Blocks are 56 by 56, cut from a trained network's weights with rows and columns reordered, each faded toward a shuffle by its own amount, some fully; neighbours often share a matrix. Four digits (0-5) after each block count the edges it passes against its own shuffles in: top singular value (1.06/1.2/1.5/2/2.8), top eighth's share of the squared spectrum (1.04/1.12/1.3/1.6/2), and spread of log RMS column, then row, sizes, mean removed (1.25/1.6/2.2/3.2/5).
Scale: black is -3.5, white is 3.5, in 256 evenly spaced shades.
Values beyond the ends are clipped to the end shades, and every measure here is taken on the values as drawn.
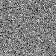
1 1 0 0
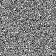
0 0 0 0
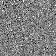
0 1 0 0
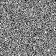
0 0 0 0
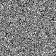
0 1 0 0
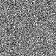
2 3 1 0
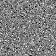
0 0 0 0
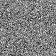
0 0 0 0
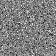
0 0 0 0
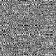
4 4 1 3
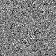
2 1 0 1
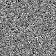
2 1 0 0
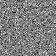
1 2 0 0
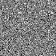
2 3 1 1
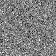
0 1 0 0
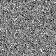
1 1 0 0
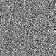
2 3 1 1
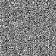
3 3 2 1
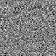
3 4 1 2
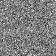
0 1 0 0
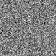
3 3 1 1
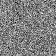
1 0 0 0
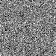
1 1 0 0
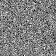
1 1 0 0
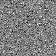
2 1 0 0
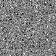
1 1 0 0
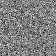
1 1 0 0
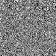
3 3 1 2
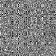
3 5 3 2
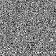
3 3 0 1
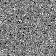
0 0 0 0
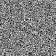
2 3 1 0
